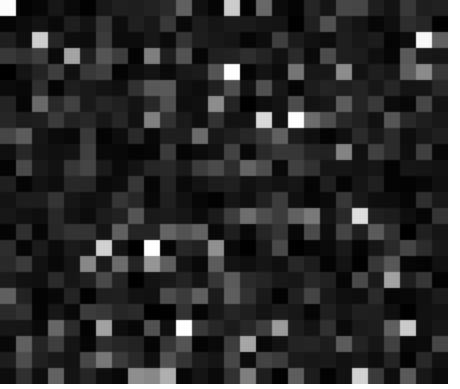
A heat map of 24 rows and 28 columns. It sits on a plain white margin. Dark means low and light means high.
Stripes: none. Grain: fine. Slope: none. Odd rows or columns: none. Mirror symmetry: none. Histogram: skewed, a long tail of high values.
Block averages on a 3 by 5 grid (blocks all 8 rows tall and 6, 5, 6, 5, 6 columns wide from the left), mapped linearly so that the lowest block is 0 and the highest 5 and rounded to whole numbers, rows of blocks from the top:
2 2 3 3 2 / 0 2 2 2 0 / 1 5 4 0 2
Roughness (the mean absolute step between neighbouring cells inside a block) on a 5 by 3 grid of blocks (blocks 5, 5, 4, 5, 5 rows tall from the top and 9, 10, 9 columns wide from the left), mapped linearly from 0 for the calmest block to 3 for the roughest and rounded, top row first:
2 2 2 | 0 3 1 | 0 0 1 | 2 2 1 | 2 3 2
